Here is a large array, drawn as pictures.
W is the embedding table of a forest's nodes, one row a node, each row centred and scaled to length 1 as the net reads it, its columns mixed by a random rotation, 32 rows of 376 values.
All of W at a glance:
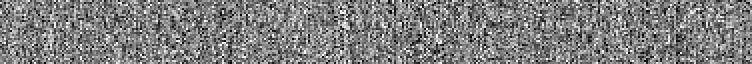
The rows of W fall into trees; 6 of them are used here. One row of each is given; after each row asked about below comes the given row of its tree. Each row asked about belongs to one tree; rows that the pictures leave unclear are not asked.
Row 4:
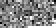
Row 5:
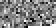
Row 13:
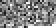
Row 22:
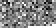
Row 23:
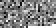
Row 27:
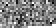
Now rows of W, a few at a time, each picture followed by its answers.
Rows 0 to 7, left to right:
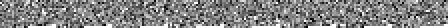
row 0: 13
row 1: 5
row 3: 13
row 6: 5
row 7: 4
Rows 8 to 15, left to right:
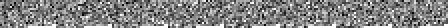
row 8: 23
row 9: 4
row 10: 23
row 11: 13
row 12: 13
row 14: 22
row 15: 27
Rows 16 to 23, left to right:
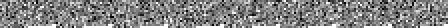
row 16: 22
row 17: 4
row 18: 4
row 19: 27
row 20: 4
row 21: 27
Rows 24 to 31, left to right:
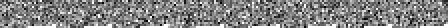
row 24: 22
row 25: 5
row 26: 5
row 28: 22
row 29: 13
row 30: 5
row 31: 27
